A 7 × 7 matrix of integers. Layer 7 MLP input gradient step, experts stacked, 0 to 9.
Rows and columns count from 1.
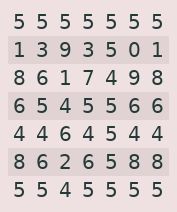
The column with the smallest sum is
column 3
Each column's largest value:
8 6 9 7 5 9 8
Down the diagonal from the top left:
5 3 1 5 5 8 5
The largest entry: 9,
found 2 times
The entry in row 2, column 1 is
1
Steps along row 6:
down down up down up same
